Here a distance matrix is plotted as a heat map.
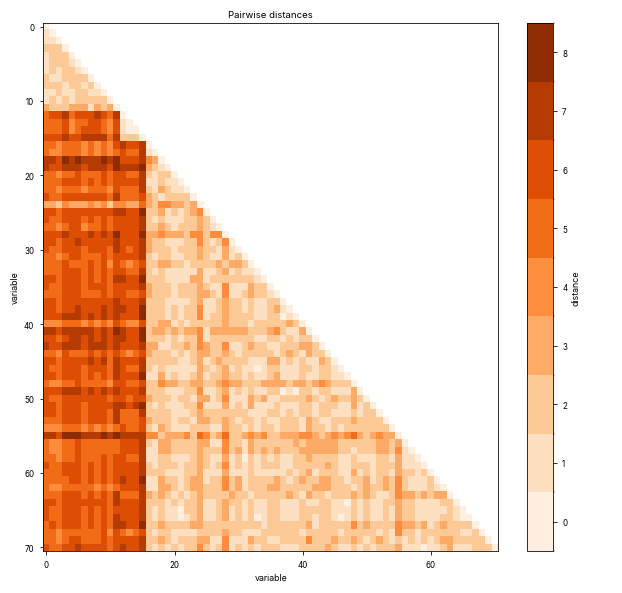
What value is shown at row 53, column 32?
2
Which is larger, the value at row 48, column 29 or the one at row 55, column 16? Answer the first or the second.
the second
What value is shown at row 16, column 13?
6
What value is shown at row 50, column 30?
1
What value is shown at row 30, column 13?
5
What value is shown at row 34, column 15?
8
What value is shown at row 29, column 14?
6
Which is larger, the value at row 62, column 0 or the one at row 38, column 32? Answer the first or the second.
the first
